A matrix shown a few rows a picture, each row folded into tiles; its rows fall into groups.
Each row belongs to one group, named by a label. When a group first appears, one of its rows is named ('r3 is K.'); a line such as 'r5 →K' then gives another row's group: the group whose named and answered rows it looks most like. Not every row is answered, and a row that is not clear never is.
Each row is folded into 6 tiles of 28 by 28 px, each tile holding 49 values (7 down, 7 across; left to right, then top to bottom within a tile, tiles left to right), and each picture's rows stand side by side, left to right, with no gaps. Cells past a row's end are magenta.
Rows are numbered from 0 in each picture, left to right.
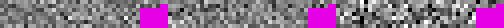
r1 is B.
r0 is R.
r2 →R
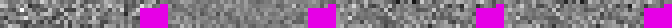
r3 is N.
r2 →N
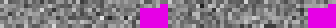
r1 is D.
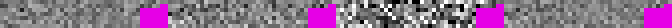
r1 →B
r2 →N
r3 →B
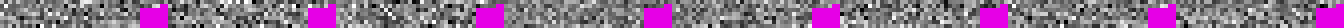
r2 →N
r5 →B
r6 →D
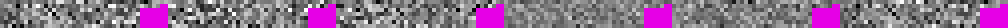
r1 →B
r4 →N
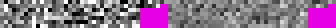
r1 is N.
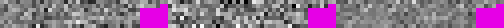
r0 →D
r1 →N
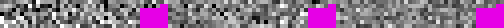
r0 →B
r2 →D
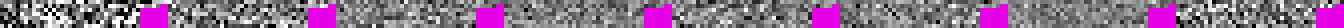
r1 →D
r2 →D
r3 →B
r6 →N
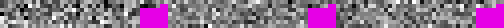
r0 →B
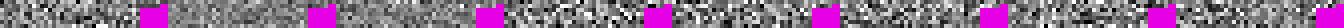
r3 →R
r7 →B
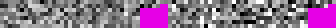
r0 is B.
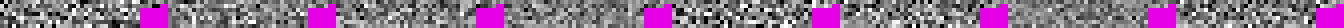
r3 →B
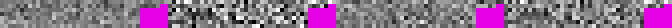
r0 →B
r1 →R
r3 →R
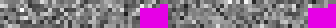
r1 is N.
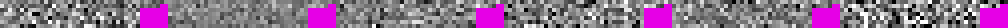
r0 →D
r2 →D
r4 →N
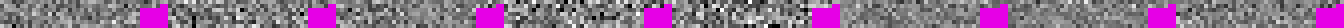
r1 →R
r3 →N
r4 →D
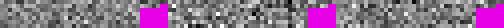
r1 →D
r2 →N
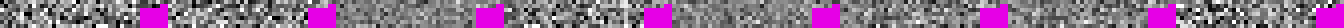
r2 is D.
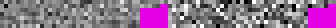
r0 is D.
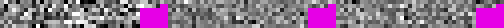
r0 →D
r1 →R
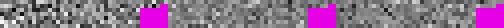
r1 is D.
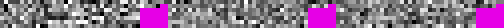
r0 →D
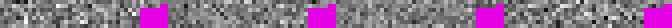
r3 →R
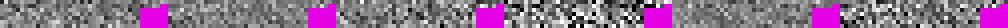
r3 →R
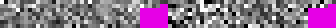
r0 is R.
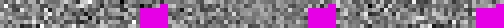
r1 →B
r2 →D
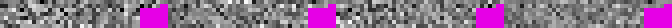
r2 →B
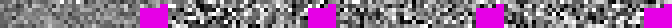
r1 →B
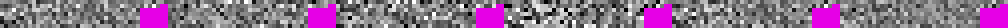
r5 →B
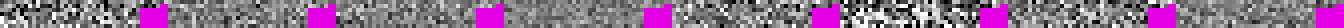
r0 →B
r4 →N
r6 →R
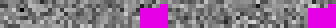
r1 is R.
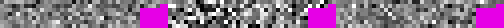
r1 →B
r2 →N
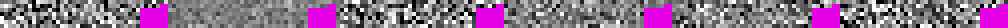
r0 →B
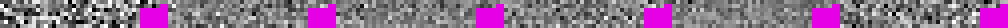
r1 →D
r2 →B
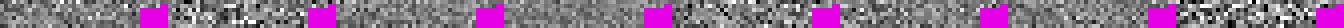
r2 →R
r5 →B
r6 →R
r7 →R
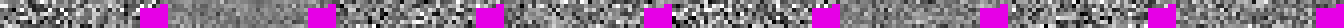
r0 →B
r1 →N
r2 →D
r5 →D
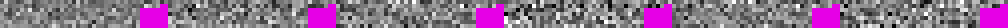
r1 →B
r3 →B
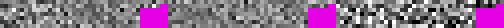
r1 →R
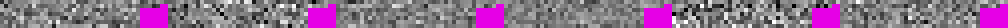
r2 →R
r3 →D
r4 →B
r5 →R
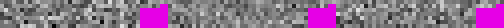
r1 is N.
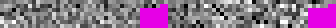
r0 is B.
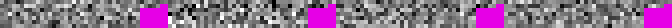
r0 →R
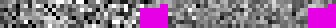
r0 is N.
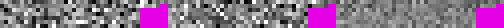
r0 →D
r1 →N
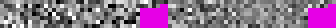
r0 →N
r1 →B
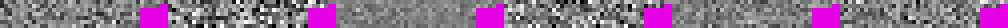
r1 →D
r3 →N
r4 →D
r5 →R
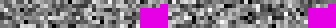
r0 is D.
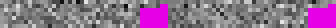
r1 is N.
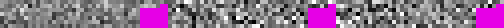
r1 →R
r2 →B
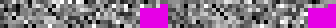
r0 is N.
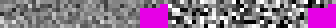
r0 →B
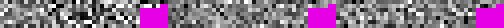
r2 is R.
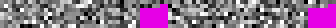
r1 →D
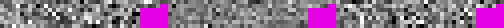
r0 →N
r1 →D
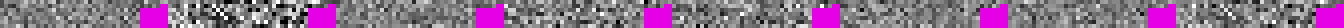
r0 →R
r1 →N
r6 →R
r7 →N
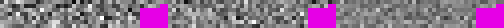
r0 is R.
